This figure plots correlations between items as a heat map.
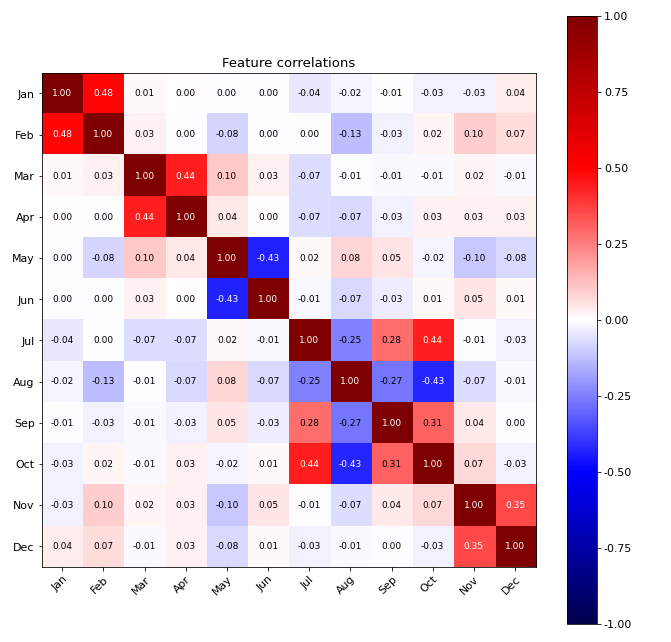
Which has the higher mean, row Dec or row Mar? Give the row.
Mar
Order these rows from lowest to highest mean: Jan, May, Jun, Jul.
Jun, May, Jul, Jan
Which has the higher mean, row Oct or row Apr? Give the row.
Apr
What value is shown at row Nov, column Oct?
0.07
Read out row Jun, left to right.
0.00 0.00 0.03 0.00 -0.43 1.00 -0.01 -0.07 -0.03 0.01 0.05 0.01
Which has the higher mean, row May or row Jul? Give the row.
Jul
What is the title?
Feature correlations
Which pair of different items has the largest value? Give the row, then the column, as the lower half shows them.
Feb, Jan
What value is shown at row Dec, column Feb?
0.07
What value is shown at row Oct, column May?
-0.02
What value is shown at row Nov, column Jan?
-0.03
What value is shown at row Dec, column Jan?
0.04
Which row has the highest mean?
Mar
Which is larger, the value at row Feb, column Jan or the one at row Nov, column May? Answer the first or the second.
the first
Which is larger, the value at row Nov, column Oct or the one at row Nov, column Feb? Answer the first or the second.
the second
